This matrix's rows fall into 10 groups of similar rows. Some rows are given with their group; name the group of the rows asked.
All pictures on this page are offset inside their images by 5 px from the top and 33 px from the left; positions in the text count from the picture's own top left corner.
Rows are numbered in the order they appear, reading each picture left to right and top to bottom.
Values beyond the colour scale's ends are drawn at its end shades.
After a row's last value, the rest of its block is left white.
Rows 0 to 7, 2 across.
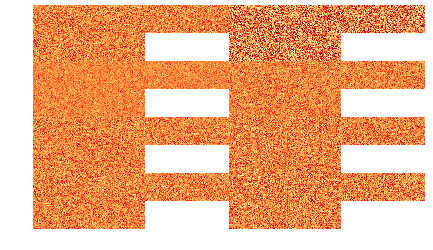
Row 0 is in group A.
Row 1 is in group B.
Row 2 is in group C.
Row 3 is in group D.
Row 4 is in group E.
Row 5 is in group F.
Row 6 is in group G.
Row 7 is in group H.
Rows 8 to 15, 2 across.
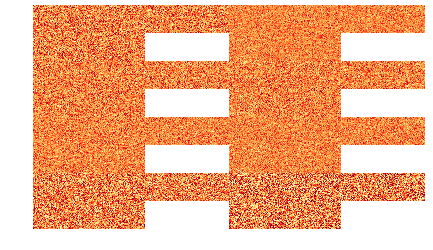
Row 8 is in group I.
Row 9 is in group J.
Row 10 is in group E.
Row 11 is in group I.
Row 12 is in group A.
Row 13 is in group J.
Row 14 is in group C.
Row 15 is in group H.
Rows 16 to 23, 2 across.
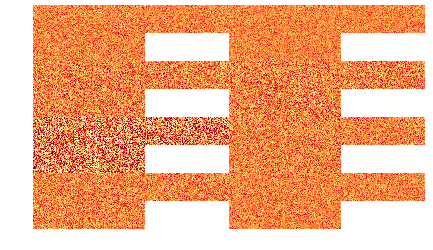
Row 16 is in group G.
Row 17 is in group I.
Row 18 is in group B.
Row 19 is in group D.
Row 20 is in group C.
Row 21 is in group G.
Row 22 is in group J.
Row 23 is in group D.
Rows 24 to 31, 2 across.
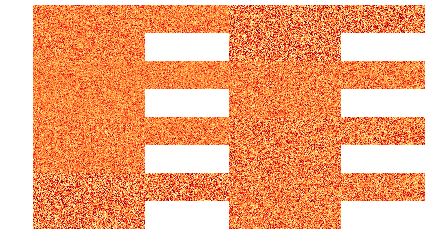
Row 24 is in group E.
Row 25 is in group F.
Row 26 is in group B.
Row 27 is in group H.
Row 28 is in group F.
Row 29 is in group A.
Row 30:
G
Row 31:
H
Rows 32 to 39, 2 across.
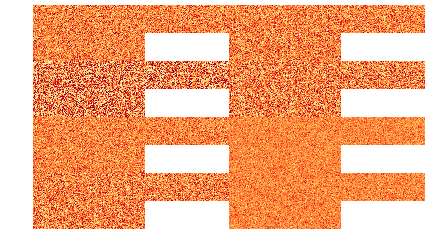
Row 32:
H
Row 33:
C
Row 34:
I
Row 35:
C
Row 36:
H
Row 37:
H
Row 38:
C
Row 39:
E
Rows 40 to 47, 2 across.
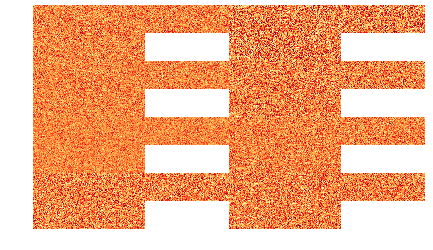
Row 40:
B
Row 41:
I
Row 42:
B
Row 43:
E
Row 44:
J
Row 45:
A
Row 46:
J
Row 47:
F
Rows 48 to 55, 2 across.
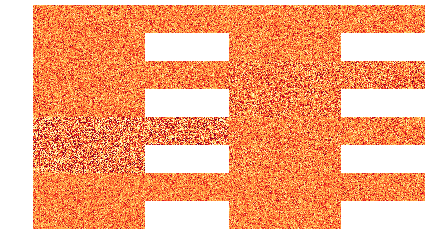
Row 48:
E
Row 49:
J
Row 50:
A
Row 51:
A
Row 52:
I
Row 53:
J
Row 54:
I
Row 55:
B
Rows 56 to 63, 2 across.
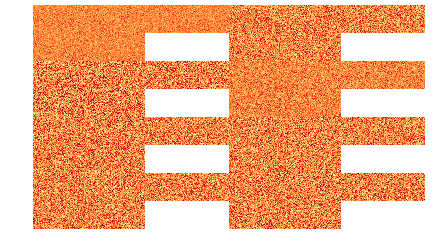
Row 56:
A
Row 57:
B
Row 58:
I
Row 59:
D
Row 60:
E
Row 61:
H
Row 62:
F
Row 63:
A
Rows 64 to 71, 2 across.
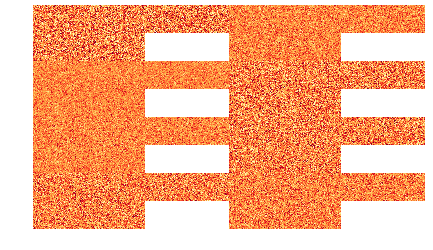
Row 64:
F
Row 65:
D
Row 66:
G
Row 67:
C
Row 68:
H
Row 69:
H
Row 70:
B
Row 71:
I
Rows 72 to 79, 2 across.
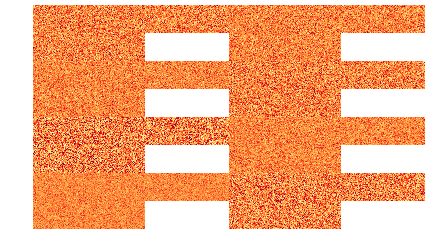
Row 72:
J
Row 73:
H
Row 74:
C
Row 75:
E
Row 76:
I
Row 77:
A
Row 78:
D
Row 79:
B
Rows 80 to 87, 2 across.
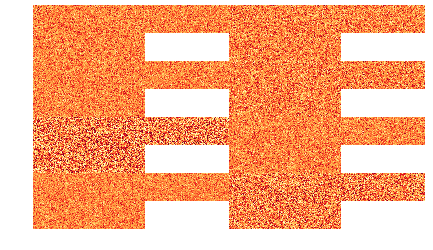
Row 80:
E
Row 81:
E
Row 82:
J
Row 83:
F
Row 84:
E
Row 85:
C
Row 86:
C
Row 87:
B
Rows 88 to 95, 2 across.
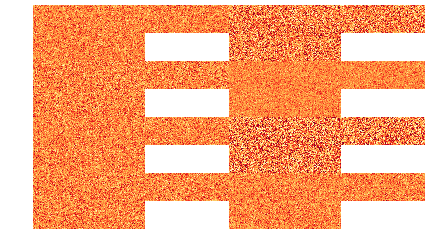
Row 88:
D
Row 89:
G
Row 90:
H
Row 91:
J
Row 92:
C
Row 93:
G
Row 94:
A
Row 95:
I
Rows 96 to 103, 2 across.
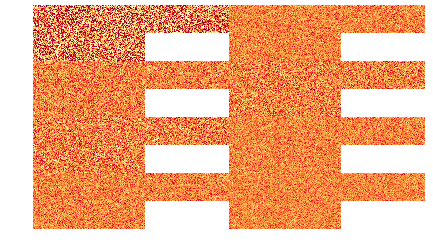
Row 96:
A
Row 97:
J
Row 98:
I
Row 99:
H
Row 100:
D
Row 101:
J
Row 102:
I
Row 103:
H
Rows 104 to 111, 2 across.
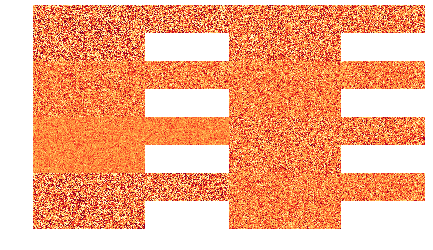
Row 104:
B
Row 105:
H
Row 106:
B
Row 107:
G
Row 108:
I
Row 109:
H
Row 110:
D
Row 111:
G
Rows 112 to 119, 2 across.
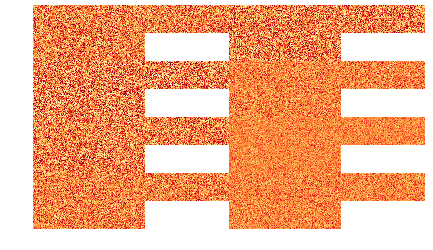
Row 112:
D
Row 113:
I
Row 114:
J
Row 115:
A
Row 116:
D
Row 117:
H
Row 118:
I
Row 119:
J
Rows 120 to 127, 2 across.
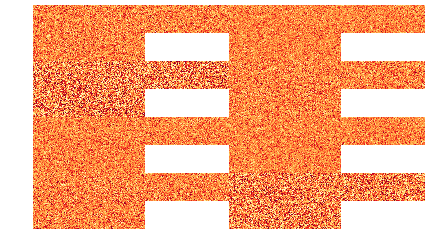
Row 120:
F
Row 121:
G
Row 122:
D
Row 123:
J
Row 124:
E
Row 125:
G
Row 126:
G
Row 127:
I
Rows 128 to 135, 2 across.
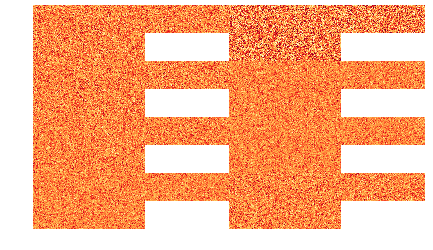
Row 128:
B
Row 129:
D
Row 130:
B
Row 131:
G
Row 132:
F
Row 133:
G
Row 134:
A
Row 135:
A
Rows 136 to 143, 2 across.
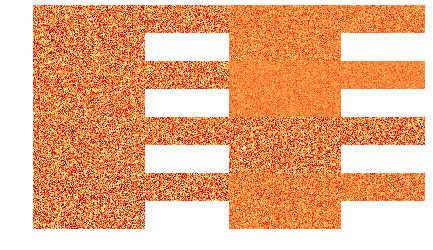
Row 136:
C
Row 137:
J
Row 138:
I
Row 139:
C
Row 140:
A
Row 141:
F
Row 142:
A
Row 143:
J
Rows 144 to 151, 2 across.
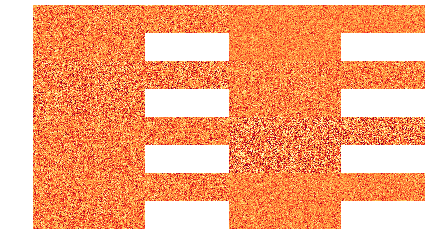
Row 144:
G
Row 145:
H
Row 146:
H
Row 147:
F
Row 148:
I
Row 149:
C
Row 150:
D
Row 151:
G
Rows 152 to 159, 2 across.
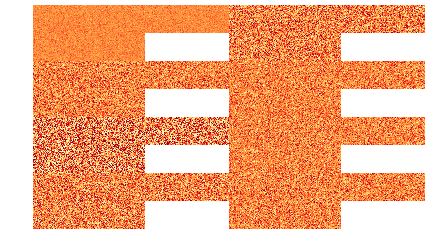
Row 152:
C
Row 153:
I
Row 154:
A
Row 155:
H
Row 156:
J
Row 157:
H
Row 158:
B
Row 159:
I
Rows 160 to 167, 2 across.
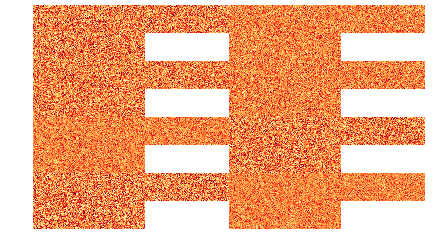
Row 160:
I
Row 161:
J
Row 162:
A
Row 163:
F
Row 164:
D
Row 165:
D
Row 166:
D
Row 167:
C
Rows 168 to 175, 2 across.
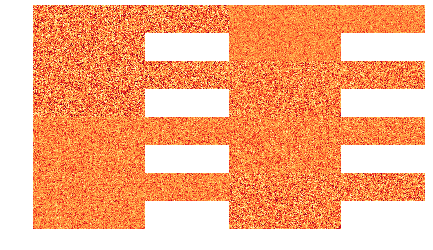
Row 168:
F
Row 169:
G
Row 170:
E
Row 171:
D
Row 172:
A
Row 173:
C
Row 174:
H
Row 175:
D
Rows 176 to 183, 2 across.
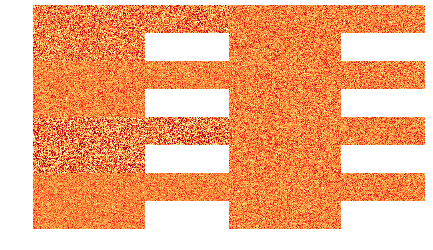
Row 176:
J
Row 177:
E
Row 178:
C
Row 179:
B
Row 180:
A
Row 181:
D
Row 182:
F
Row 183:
F
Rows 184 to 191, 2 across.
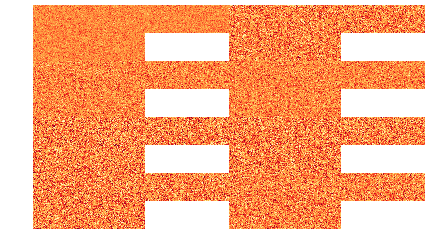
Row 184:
D
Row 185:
F
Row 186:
B
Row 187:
A
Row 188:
H
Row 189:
C
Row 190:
G
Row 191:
E
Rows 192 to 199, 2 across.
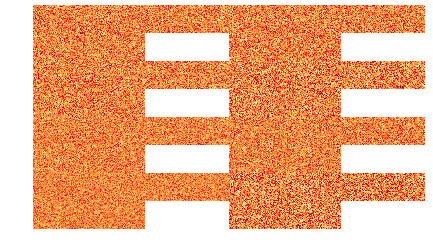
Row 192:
B
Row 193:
E
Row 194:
I
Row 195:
J
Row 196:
I
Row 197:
F
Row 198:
A
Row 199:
F
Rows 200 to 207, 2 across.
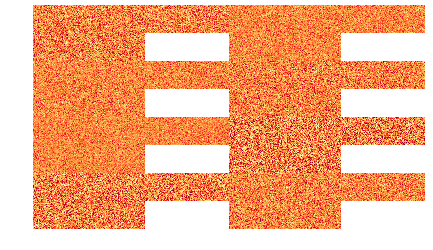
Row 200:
C
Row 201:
J
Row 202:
D
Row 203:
E
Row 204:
A
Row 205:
F
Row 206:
G
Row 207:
C
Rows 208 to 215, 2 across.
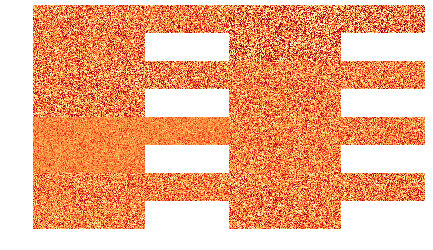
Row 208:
G
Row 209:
A
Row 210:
E
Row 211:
E
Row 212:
A
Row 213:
D
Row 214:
B
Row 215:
D
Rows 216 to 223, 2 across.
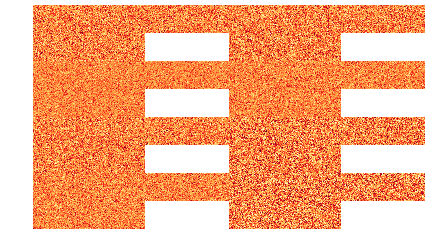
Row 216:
B
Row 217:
C
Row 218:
G
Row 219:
A
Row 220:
G
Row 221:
D
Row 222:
H
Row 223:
J
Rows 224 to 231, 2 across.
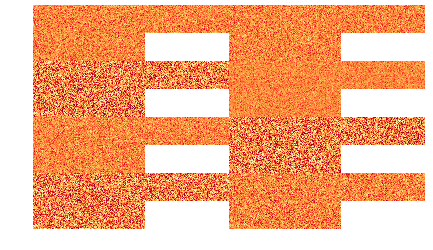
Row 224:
A
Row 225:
F
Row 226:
I
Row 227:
I
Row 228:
C
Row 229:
D
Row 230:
E
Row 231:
I
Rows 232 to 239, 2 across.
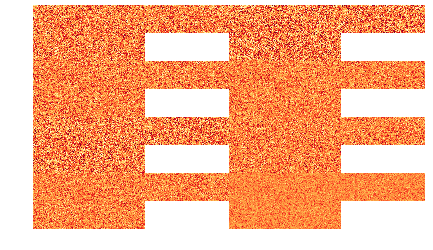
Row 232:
G
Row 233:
I
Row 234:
A
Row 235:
A
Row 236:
D
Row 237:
G
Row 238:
J
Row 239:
A
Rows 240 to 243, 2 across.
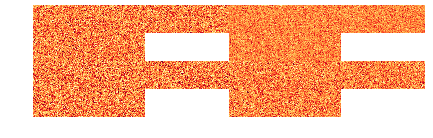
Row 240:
I
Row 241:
C
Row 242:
A
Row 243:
G
